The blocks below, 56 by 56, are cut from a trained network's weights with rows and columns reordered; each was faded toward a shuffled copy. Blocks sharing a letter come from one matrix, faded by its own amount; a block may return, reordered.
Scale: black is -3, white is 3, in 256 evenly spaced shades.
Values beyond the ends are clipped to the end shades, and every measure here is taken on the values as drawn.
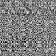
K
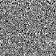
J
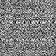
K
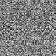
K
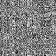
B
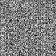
B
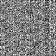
B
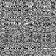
K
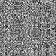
B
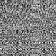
K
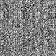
B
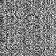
B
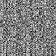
B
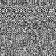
K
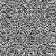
K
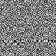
K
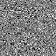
J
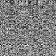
K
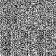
B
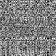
K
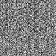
B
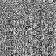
B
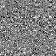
J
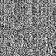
B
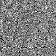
J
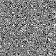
J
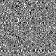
J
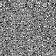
J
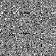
J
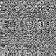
K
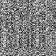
B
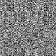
K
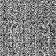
B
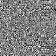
J
